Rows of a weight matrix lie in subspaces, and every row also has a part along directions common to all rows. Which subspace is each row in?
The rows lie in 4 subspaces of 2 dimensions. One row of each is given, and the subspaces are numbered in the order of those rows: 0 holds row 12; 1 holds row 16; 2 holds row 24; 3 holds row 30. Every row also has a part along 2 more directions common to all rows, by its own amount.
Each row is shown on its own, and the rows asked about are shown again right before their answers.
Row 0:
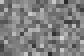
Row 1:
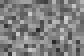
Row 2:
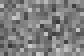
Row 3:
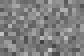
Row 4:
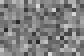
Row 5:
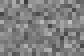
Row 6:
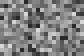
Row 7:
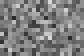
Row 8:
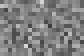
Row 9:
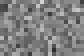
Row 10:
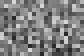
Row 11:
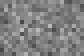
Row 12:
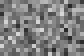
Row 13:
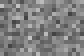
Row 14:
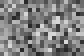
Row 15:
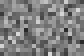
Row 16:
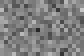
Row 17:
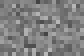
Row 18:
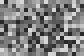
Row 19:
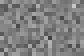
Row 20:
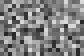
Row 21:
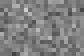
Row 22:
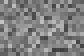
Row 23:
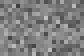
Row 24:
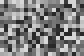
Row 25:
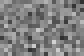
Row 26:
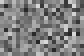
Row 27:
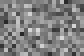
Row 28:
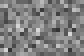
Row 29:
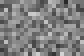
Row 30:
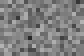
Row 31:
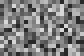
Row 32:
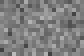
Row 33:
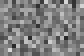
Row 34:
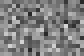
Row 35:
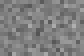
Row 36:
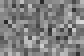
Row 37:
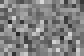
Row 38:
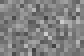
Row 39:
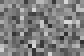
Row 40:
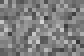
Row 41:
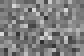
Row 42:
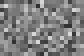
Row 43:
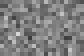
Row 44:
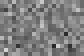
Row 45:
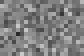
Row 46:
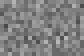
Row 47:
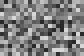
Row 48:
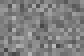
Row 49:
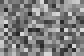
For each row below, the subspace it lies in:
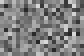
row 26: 2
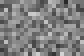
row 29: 1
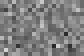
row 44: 0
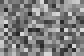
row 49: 1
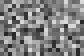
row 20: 3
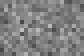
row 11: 1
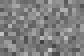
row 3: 1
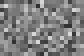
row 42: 2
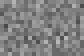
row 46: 2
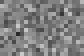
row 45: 0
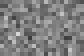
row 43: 0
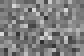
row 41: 1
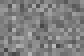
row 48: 0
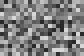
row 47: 2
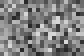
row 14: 3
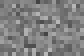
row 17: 3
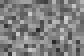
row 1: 3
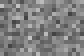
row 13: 3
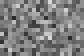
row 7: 1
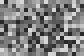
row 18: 2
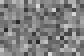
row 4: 2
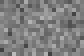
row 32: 2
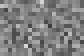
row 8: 1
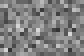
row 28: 1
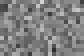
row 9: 0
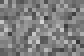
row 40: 2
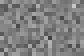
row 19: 0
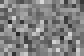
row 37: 3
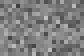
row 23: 3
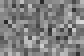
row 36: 0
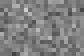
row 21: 1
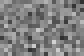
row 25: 3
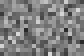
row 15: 0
